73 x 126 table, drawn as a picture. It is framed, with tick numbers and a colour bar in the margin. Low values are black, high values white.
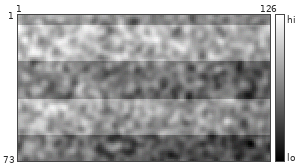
Ninth with the highest average: top left. Lone odd cells: none. Ninth with the lowest average: bottom right. Stripes: horizontal, repeating 2 times. Slope: up to the top left.
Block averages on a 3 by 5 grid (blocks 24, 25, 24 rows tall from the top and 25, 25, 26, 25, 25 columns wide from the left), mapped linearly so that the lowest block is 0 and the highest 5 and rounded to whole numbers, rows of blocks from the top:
5 4 4 4 3 / 3 3 2 1 1 / 3 2 1 1 0
